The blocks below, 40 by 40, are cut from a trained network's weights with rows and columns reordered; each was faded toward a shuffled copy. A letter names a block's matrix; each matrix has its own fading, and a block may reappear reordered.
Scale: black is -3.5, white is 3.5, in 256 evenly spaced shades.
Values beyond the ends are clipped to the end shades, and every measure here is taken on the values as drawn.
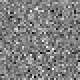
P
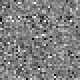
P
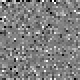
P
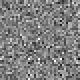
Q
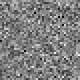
Q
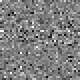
P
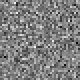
Q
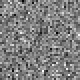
Q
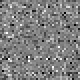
P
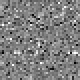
P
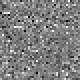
P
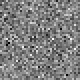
Q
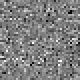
P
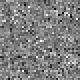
P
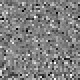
P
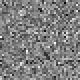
Q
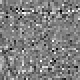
P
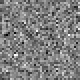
Q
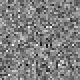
Q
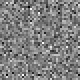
Q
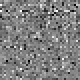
P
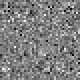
P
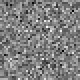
Q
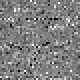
P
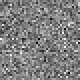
Q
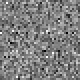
Q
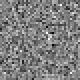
Q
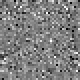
P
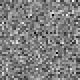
Q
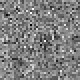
Q
